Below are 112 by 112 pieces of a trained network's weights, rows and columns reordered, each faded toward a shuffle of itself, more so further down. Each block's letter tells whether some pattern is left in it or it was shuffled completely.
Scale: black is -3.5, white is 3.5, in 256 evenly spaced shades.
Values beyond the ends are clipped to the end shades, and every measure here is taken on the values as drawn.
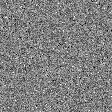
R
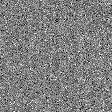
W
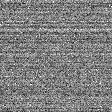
W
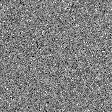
R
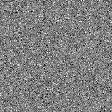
W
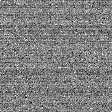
W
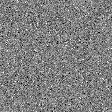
W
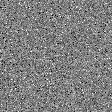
R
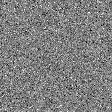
R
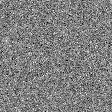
R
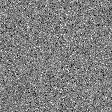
R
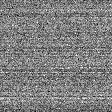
W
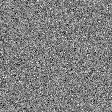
R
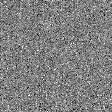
W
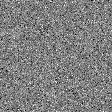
R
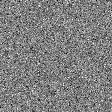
R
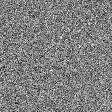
W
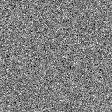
W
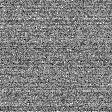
W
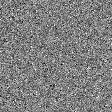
R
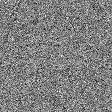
R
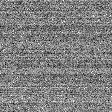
W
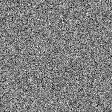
W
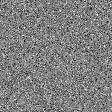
R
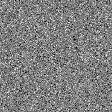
W
